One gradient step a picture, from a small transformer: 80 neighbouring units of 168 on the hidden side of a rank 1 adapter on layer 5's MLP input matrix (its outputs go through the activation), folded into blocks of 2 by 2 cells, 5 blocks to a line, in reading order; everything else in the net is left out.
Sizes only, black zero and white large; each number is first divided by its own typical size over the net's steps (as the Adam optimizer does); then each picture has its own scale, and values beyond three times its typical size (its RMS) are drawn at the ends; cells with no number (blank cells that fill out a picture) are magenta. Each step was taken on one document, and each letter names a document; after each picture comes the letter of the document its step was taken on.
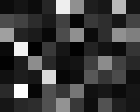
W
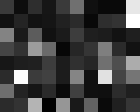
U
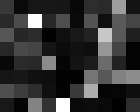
W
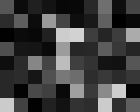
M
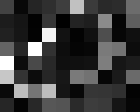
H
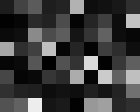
U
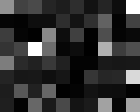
H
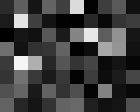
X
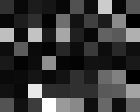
M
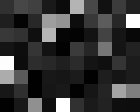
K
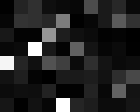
K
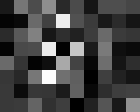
U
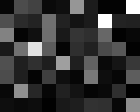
H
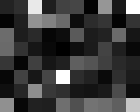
U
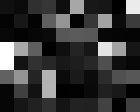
H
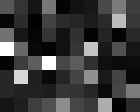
W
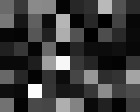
W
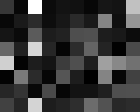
U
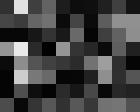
M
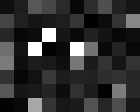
K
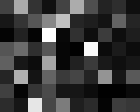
K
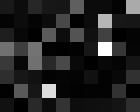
H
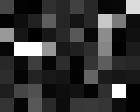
H
